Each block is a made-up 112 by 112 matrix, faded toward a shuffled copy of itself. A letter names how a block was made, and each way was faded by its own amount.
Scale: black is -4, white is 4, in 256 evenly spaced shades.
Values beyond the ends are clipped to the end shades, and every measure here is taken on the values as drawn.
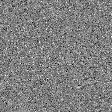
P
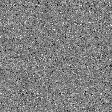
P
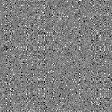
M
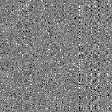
M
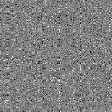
M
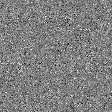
P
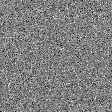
P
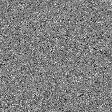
P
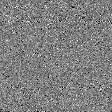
P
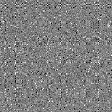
M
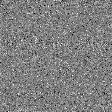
P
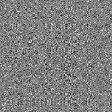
M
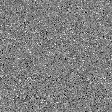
P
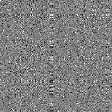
M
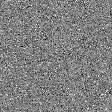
P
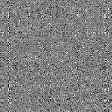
M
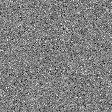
P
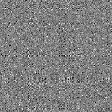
M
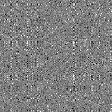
M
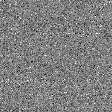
P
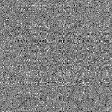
M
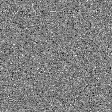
P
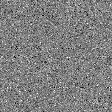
P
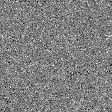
P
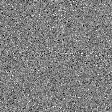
P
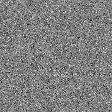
P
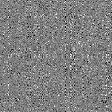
M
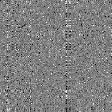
M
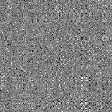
M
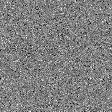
P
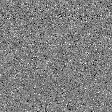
P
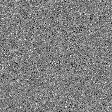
P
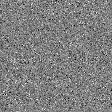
P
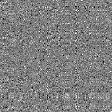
M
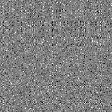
M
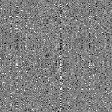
M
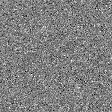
P
